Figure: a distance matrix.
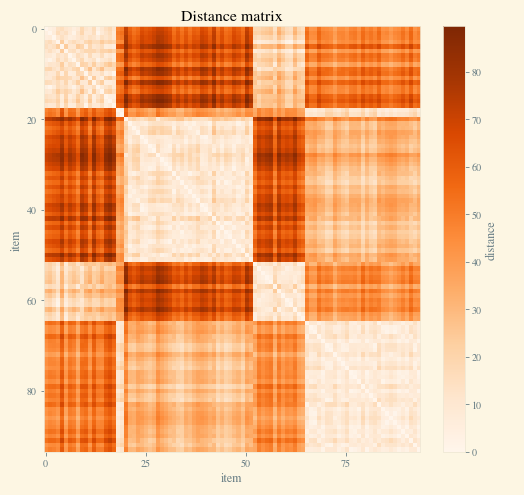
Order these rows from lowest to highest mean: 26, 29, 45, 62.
45, 26, 29, 62
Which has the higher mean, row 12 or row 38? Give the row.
12
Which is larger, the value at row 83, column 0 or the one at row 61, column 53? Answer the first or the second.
the first
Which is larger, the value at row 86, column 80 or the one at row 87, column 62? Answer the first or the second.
the second
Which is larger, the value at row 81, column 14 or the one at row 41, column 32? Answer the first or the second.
the first
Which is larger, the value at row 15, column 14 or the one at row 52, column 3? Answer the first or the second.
the first
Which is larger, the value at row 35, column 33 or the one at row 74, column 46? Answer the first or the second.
the second
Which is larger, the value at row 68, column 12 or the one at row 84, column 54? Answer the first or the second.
the first
